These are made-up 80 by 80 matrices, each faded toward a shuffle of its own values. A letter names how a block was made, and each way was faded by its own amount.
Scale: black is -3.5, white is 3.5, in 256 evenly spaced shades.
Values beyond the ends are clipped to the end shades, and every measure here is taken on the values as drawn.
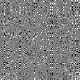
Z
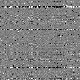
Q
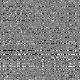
Q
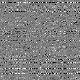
Q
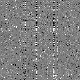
Z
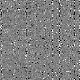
Z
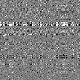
Q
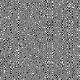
Z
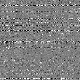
Q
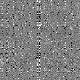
Z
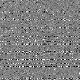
Q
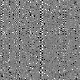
Z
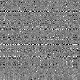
Q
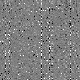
Z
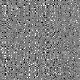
Z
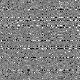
Q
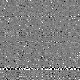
Q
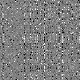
Z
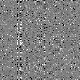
Z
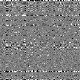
Q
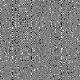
Z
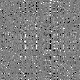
Z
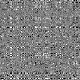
Q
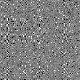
Z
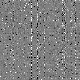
Z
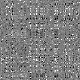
Z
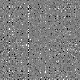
Z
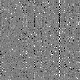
Z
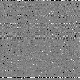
Q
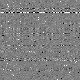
Q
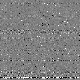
Q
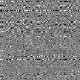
Q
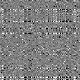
Q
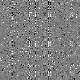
Z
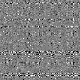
Q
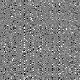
Z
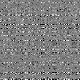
Q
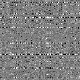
Q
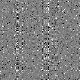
Z
